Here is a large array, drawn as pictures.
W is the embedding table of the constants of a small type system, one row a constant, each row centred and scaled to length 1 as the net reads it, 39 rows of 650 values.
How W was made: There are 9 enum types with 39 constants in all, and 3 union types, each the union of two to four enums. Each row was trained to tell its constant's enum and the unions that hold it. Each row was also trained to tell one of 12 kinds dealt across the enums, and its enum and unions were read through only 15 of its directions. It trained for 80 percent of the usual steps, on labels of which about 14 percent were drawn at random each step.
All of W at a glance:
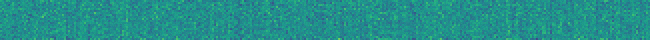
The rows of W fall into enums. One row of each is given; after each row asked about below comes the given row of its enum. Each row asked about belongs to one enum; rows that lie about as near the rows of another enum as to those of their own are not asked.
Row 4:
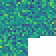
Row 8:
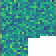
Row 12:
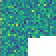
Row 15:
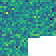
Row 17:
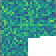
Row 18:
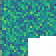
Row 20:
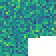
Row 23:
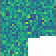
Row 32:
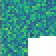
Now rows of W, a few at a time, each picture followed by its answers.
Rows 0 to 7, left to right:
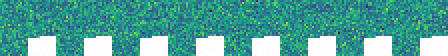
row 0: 17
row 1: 32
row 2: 18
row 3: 8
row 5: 4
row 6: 23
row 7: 17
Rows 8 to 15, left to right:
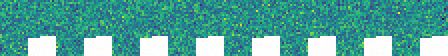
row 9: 8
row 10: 32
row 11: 15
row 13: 12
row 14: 23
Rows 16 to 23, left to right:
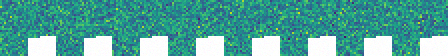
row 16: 32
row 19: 15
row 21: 4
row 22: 4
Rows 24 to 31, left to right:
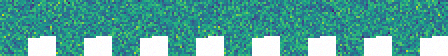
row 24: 4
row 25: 15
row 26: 17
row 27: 20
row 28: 23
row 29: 4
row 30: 18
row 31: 20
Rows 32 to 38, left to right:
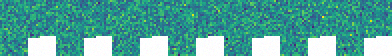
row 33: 12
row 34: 17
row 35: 23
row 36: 15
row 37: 23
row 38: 12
